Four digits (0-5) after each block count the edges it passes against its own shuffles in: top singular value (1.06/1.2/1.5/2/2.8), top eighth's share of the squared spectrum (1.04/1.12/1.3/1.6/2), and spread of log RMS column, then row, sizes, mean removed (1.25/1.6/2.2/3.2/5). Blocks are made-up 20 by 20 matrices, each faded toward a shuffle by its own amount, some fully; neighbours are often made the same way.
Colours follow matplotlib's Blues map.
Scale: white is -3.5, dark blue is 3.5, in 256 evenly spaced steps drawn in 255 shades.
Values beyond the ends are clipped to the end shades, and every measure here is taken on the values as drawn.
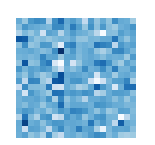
3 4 2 1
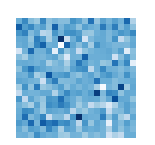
0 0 0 0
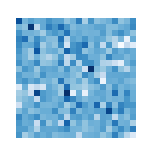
2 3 1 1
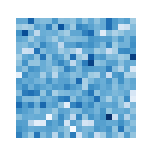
0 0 0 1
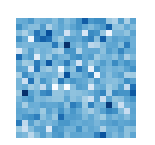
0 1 0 0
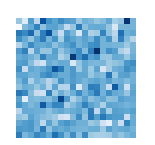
1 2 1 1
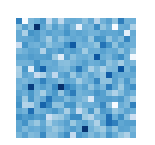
0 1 0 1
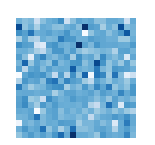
0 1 0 0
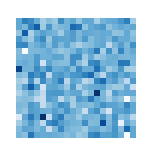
0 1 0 0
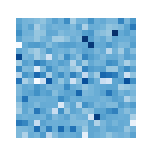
3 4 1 0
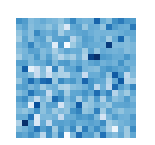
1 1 0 1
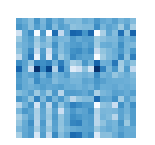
4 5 3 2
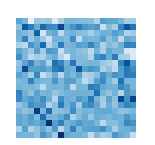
2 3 1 0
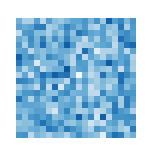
1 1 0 0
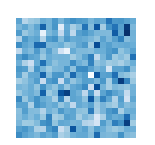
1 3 1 0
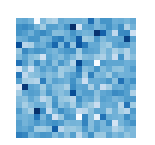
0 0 0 0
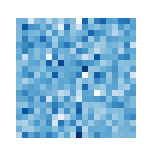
1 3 2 0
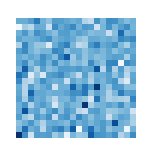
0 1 0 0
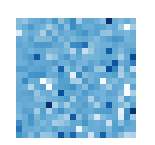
0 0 0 0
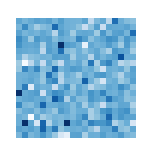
0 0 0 0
